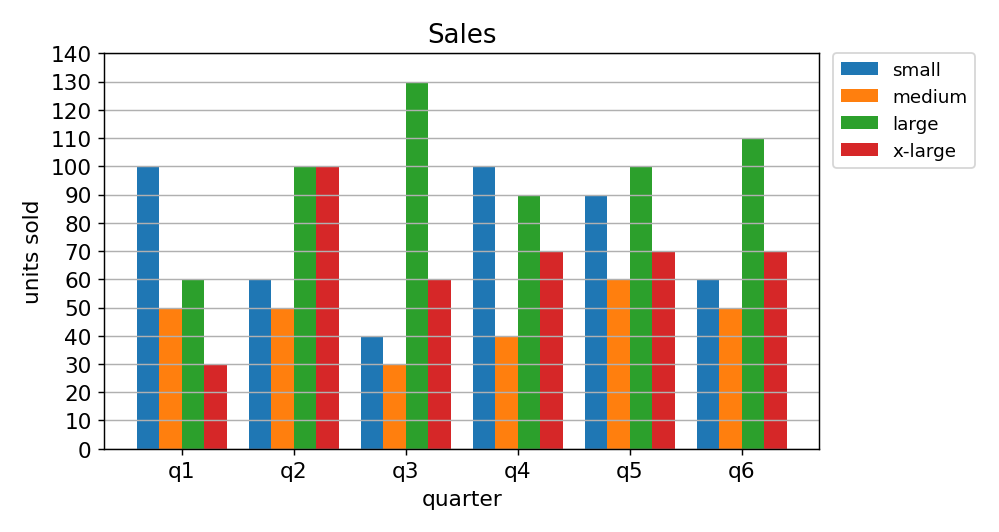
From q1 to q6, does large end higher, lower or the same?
higher
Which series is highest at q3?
large
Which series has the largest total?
large
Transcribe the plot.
Title: Sales
x-axis: quarter, ticks q1 q2 q3 q4 q5 q6
y-axis: units sold, ticks 0 10 20 30 40 50 60 70 80 90 100 110 120 130 140
Legend: small, medium, large, x-large
Values:
small: 100 60 40 100 90 60
medium: 50 50 30 40 60 50
large: 60 100 130 90 100 110
x-large: 30 100 60 70 70 70
